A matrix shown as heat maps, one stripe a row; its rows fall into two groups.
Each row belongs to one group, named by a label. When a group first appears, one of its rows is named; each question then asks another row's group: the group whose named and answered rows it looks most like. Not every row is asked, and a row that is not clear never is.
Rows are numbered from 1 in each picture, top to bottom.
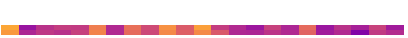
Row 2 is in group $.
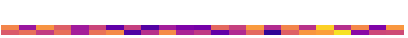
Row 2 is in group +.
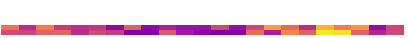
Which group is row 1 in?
+
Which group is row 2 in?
+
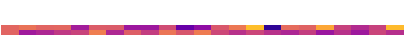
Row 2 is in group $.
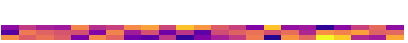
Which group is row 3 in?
+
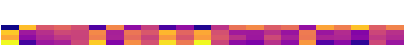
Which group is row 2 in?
$
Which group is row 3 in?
$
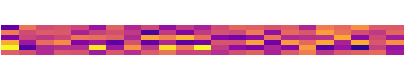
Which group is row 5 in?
$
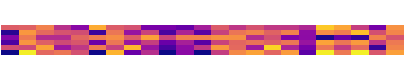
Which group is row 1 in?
+
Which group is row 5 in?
+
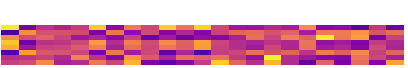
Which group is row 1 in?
$
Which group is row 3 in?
+
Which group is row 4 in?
$
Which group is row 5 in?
$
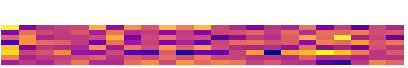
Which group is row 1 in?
$
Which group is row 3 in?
+
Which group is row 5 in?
$
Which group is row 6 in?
+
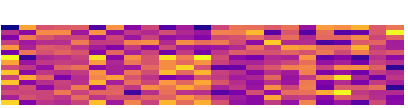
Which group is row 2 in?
+
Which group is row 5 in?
+
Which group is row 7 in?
$
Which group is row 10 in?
$
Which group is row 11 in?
+
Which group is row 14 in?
+
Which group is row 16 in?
$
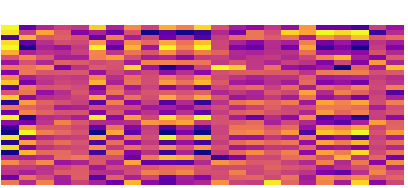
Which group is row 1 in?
$
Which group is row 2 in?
+
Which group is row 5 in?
$
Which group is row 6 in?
$
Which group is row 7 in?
+
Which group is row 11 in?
$
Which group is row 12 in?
$
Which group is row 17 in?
+
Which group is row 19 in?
$
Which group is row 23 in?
$
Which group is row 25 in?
$
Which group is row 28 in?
+
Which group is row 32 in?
+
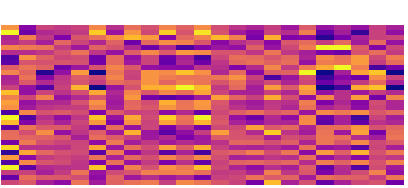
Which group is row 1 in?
$
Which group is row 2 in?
$
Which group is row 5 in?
+
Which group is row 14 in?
$
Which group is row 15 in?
+
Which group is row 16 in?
$
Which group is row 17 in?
$
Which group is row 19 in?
$
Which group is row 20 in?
$
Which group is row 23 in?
+
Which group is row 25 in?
$
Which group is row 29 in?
$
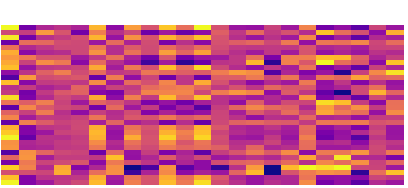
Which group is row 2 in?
+
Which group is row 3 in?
$
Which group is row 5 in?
$
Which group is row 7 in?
+
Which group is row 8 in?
+
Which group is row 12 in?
$
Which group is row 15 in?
$
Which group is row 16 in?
+
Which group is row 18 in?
+
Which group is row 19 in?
$
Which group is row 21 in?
$
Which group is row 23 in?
$
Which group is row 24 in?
$
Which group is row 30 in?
+
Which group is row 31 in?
$
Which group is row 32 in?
$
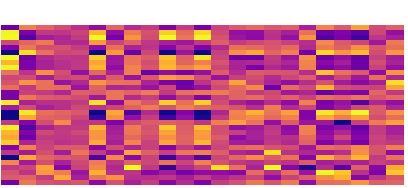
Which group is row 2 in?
$
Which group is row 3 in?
$
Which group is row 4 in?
+
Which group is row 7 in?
$
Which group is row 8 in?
$
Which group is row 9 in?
$
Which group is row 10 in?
+
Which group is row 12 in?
+
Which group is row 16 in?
$
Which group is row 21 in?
$
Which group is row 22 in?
$
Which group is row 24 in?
$
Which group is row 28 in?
$
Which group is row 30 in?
+
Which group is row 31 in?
+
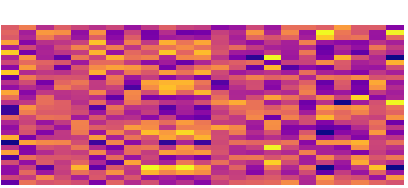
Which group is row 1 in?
+
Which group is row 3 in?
+
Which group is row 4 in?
$
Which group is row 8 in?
+
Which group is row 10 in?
$
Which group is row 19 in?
+
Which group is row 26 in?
$
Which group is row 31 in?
+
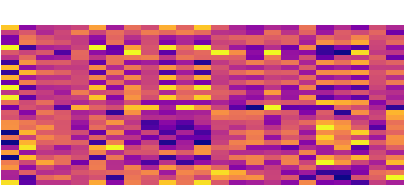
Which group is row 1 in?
$
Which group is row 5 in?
$
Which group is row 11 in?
$
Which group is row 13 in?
$
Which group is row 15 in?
$
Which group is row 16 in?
+
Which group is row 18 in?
+
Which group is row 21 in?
+
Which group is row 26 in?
$
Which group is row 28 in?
+
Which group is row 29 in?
$
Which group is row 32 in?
$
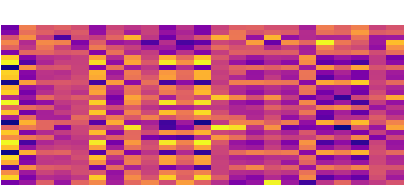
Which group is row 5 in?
+
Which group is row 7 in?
$
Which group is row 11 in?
$
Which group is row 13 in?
$
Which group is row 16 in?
$
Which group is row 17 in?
+
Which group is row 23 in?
+
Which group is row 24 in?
$
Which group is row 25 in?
$
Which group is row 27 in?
$
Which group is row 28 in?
$
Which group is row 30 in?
$
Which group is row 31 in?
$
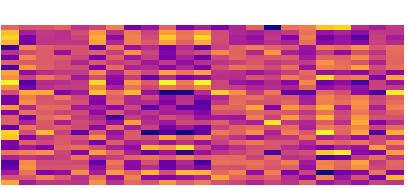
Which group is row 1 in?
+
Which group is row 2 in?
$
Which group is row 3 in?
$
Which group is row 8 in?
+
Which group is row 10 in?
$
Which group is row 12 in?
$
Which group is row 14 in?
+
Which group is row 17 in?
+
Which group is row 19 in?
+
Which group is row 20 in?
+
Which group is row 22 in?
+
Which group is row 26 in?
+
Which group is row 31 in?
+
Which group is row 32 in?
$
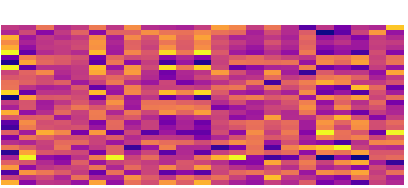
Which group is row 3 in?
$
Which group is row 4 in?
$
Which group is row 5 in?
$
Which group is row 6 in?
$
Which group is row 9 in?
$
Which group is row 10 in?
+
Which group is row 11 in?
+
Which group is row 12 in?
+
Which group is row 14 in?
$
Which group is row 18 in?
$
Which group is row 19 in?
+
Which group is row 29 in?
$
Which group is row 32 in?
$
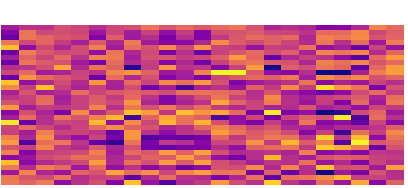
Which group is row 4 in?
+
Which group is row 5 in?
$
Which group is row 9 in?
+
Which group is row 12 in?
$
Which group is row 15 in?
+
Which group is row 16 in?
+
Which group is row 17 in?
$
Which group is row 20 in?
$
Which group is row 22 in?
+
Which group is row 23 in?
+
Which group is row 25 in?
+
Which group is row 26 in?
$
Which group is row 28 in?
$
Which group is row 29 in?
+
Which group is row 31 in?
+
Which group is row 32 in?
+
